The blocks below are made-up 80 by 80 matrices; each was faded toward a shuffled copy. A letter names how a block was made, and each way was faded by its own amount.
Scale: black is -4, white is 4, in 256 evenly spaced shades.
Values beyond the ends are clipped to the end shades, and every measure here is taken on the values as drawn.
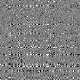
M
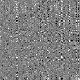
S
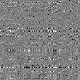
M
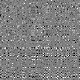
M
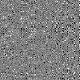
S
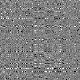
M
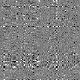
M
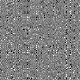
S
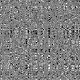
S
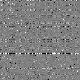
M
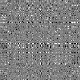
M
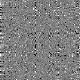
S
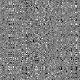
S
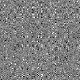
S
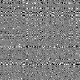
M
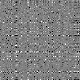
M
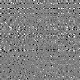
M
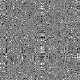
S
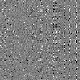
S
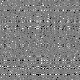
M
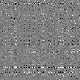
M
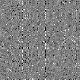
S
